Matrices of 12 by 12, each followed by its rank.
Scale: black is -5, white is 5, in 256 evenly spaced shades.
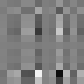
one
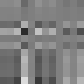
one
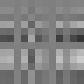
one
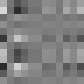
one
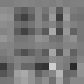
two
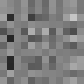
two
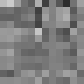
two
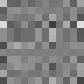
two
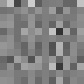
two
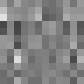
two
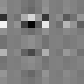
one
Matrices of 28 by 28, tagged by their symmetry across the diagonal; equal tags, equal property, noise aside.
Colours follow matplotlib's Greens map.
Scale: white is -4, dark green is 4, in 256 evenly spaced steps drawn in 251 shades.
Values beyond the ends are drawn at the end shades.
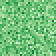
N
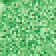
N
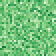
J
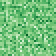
N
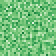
N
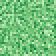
N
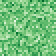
J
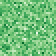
J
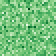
J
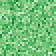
N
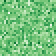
J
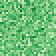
J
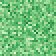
J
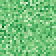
N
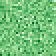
N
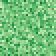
N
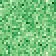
J
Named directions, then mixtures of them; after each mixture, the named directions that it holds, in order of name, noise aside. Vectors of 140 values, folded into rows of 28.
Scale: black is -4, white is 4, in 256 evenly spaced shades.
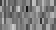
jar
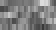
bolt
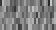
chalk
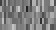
jar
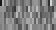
chalk, jar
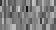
jar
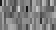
chalk, jar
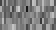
jar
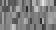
bolt, jar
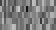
jar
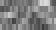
bolt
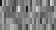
chalk, jar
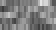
bolt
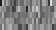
chalk, jar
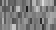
bolt, jar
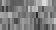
bolt, chalk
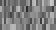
jar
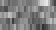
bolt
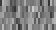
chalk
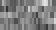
bolt, chalk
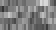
bolt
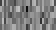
jar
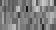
bolt, jar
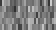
chalk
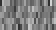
chalk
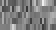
bolt, jar
